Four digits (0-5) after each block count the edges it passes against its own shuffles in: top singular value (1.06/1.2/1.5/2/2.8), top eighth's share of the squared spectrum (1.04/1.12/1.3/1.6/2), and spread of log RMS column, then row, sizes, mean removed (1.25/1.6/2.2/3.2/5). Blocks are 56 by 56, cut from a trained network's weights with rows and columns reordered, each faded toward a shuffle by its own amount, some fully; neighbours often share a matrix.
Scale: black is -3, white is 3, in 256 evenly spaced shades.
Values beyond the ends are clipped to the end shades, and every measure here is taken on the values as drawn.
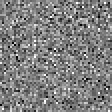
2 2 1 1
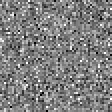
2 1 0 0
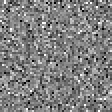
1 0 0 0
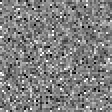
1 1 0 0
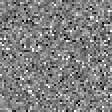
0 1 0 0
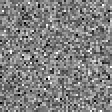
0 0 0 0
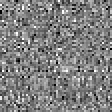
3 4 2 2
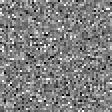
0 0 0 0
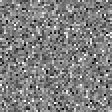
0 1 0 0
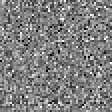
3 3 1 2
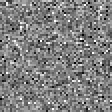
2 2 0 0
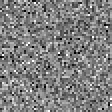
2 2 0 1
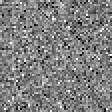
0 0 0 0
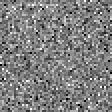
1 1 0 0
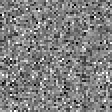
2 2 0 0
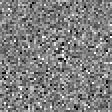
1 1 0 0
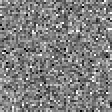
1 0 0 0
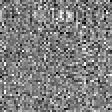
3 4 2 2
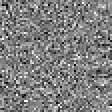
3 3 2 1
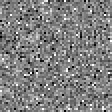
2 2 0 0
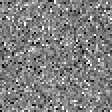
0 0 0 0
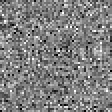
3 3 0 1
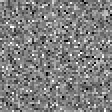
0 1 0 0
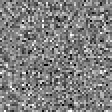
3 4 2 2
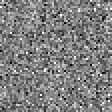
1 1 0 0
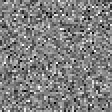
1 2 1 0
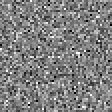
2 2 0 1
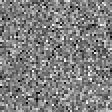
1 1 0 0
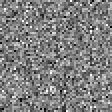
2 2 1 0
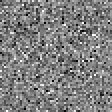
2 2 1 0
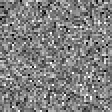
1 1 1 0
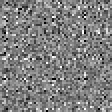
3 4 2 2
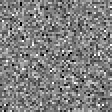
1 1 0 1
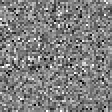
2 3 1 1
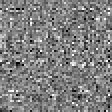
3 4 2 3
